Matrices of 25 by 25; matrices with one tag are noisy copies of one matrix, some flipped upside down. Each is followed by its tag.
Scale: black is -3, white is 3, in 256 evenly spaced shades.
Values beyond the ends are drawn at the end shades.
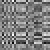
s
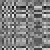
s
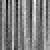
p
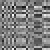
s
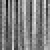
p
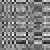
s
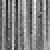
p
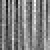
p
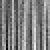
p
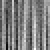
p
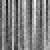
p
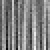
p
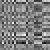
s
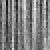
p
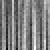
p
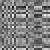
s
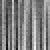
p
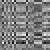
s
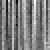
p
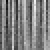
p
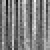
p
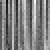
p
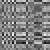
s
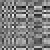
s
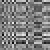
s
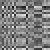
s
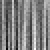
p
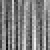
p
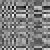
s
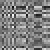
s
